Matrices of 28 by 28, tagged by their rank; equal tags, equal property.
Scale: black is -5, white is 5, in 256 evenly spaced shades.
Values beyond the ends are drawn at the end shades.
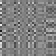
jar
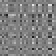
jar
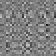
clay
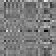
clay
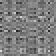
clay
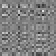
clay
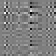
jar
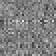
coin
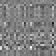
clay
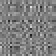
clay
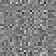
coin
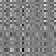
jar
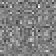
coin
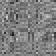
coin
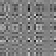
jar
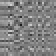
clay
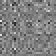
coin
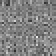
coin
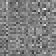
coin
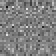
coin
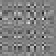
jar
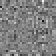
coin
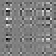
jar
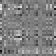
clay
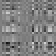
jar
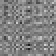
clay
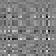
jar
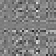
clay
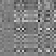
jar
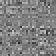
coin
